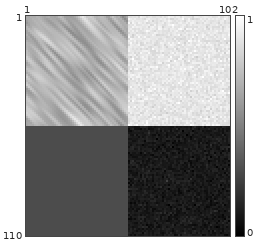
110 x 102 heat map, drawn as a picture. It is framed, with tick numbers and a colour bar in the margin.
It is made of 2 by 2 panels. Panel 1,1: high, slanting down to the right. Panel 1,2: very high, fine-grained, faint in contrast. Panel 2,1: low, flat. Panel 2,2: very low, fine-grained, faint in contrast.
